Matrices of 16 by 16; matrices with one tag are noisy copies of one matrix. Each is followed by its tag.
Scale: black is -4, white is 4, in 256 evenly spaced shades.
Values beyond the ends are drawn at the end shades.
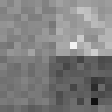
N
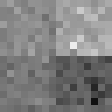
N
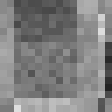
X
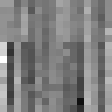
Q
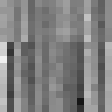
Q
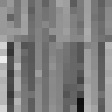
Q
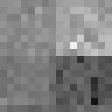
N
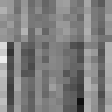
Q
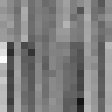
Q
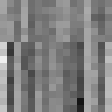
Q
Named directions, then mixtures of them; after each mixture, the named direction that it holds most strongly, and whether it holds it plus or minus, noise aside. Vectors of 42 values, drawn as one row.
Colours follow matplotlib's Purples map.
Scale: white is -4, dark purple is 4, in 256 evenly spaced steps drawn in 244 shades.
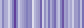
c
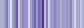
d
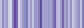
c, plus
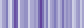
d, plus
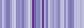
c, minus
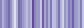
c, minus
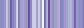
d, minus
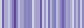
c, plus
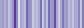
c, plus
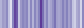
d, plus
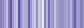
d, minus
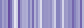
c, minus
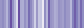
d, minus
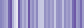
d, minus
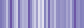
d, minus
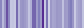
d, plus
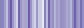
d, minus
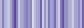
c, plus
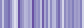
c, minus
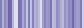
c, minus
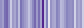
d, plus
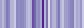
c, minus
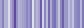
c, plus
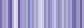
d, minus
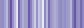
d, minus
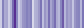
c, plus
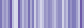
d, minus
